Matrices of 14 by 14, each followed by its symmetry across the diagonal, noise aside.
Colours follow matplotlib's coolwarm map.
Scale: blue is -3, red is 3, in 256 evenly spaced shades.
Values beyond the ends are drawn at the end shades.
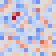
symmetric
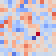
antisymmetric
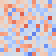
symmetric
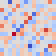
antisymmetric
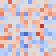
neither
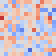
neither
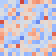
symmetric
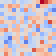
neither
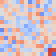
symmetric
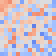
symmetric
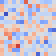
neither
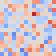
antisymmetric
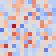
neither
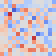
antisymmetric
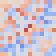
symmetric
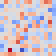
antisymmetric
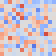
antisymmetric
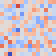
neither
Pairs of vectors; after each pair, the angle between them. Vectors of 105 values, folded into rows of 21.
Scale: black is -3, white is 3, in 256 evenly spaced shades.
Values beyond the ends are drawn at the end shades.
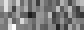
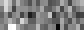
nearly parallel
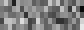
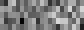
nearly opposite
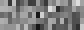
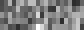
nearly opposite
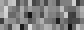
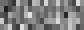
nearly opposite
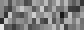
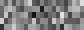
nearly opposite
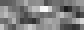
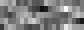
nearly opposite
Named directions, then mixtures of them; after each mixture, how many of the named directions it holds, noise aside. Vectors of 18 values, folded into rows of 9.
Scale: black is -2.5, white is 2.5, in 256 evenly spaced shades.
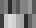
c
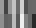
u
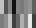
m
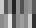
one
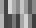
two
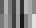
one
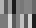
one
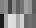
one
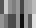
three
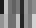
two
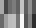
three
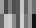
three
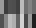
three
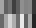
three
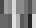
one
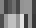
three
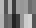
two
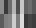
two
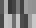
two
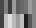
one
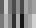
one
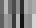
one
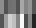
three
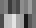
one
